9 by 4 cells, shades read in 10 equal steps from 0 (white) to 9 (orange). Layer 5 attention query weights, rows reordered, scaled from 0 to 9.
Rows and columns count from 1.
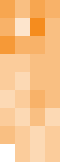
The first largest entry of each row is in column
1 3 1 3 3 3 3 1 2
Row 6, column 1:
3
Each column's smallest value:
0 2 3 3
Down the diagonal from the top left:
7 2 6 5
